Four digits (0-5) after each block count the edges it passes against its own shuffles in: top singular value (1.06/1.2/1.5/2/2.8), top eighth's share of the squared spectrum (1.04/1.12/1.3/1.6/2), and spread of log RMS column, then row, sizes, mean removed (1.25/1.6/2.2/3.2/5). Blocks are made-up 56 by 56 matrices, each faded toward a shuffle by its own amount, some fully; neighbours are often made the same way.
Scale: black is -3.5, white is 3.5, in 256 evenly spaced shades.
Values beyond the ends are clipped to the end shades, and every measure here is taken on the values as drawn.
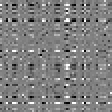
5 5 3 4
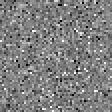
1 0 0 0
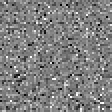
3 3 1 1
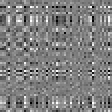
5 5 4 4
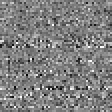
3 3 0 3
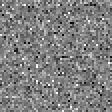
1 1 0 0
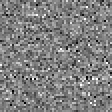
2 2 0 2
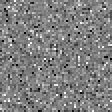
0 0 0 0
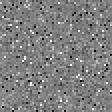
0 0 0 0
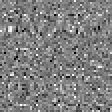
4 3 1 2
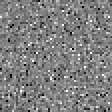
2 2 0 0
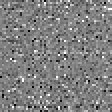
3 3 1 2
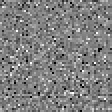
2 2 1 0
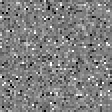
2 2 0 1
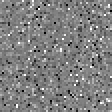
1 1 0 0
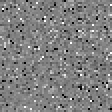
3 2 0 1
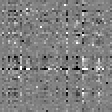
4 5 3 3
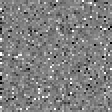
3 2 1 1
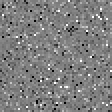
0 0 0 0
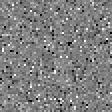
0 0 0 0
